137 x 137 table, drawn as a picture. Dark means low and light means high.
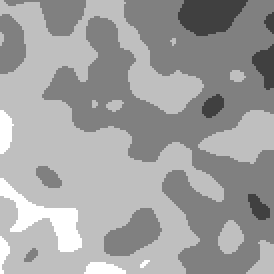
Calmest part: middle left. Mirror symmetry: none. Ninth with the lowest average: top right. Stripes: none. Slope: up to the bottom left.
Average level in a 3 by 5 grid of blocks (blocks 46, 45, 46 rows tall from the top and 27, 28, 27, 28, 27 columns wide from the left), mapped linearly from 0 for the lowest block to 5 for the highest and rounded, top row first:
3 2 2 0 0
4 3 2 2 2
5 5 3 2 1
